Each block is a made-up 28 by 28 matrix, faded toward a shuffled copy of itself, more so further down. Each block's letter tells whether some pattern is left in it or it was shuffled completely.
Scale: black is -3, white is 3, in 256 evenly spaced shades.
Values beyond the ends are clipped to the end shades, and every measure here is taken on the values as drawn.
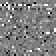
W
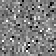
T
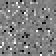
T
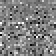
W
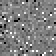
T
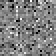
W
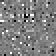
W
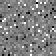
T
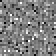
T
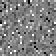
T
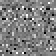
W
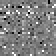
W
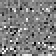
W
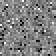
T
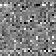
W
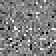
W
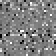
W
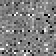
W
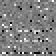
W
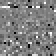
W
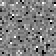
T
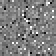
T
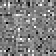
W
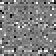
W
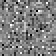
T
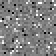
T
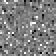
T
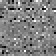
W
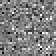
W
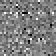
W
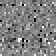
W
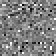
W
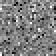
T
